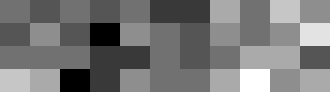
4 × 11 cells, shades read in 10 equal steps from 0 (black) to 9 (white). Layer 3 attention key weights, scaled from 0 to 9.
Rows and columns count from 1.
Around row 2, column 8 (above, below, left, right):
6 4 3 4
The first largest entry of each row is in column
10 11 9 9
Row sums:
44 45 42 54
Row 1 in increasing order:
2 2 3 3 4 4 4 4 5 6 7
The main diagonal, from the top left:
4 5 4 2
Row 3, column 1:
4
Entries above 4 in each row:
3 5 2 7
